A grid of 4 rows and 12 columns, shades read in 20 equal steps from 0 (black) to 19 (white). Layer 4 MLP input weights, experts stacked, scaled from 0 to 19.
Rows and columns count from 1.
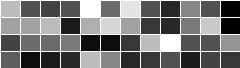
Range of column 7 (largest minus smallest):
14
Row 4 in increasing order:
1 2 2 3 3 4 4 5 6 7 10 14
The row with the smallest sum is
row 4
